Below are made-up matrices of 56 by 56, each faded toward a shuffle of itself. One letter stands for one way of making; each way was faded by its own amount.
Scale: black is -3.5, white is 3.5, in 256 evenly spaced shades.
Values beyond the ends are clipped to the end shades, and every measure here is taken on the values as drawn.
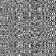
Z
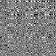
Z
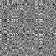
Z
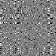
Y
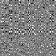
Y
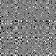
Y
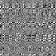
Z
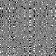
Y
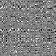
Y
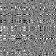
Z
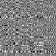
Z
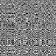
Z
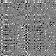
Y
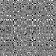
Y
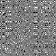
Y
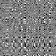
Y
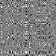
Y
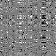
Y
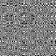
Z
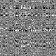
Z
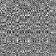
Z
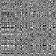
Z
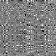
Y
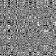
Z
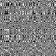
Z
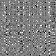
Y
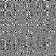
Y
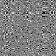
Y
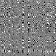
Y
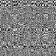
Z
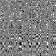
Y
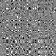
Y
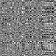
Z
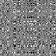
Z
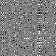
Y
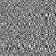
Z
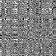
Z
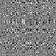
Y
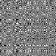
Z
